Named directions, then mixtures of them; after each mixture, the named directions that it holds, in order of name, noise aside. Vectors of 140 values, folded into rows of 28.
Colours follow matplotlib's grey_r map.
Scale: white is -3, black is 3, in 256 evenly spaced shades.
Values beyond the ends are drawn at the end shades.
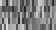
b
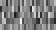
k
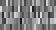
k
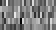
b, k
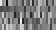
b, k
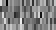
b, k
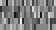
b, k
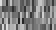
b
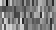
b, k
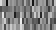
b, k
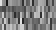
b, k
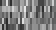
b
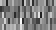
b, k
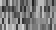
b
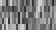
b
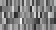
k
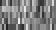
b
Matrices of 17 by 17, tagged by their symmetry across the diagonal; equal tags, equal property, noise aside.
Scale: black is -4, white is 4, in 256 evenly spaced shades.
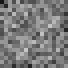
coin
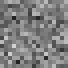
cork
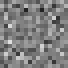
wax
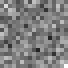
coin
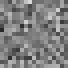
wax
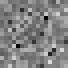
coin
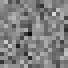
cork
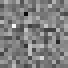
wax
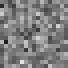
cork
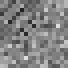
coin
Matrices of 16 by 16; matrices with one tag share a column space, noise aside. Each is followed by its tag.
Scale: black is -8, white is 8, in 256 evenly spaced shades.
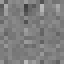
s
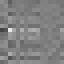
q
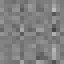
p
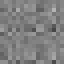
p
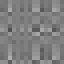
p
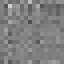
s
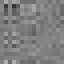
s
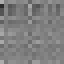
s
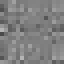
p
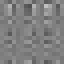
s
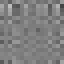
s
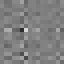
q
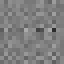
q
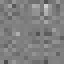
s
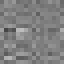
q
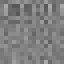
s
